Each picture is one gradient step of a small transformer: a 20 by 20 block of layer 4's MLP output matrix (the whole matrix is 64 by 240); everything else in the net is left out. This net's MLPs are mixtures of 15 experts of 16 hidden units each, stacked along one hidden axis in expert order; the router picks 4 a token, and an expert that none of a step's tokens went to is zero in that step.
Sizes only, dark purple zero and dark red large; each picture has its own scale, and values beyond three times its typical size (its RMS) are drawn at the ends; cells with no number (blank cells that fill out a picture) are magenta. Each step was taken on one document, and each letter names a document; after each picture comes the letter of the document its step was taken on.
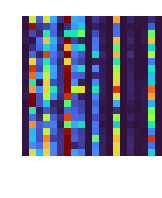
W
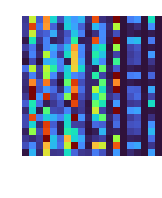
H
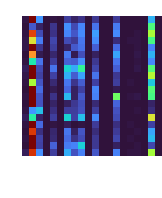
W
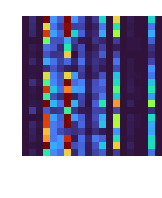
H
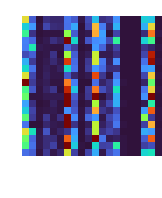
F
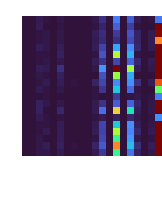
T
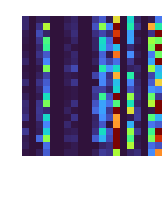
T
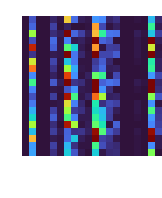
F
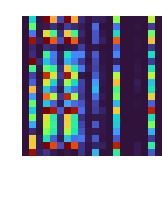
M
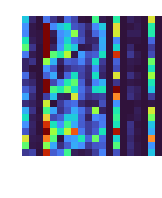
H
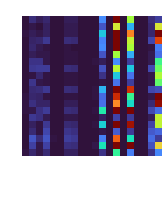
T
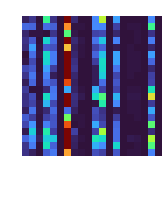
F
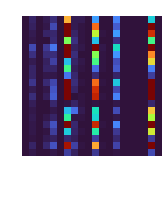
F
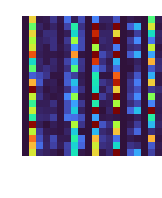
M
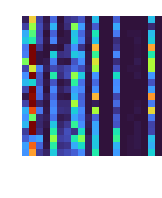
H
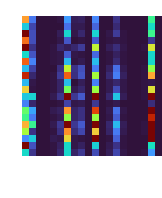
F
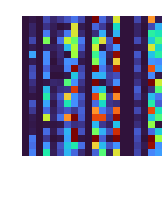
M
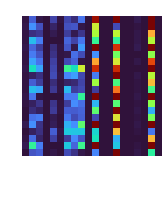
W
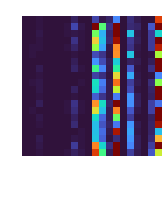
T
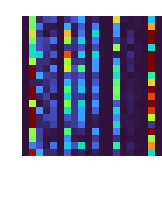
W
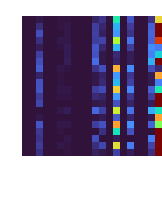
T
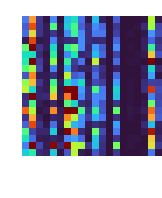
H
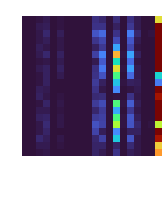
T
